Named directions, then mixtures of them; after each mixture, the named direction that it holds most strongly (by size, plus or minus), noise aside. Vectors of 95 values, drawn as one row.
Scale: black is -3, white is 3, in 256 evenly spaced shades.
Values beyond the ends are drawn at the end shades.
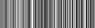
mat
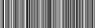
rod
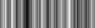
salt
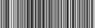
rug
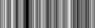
salt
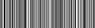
rod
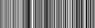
mat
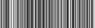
rug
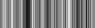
salt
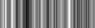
salt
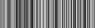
mat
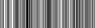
rod
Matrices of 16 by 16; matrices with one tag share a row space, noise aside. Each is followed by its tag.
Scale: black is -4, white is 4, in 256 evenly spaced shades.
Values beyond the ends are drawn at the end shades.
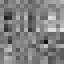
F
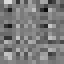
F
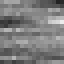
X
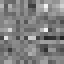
F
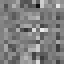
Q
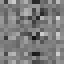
Q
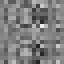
Q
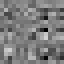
F
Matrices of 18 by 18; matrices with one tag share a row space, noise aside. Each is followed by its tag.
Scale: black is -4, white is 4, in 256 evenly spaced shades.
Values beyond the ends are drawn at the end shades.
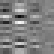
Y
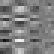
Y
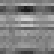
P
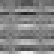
P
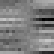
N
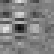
Y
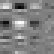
Y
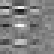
Y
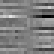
N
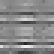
P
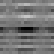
P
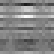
P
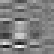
Y
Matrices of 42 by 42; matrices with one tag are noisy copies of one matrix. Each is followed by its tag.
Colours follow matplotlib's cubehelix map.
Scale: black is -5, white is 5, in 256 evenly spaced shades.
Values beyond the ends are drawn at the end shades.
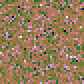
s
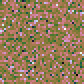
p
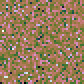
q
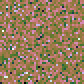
q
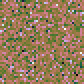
p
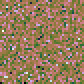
q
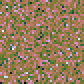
q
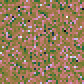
s
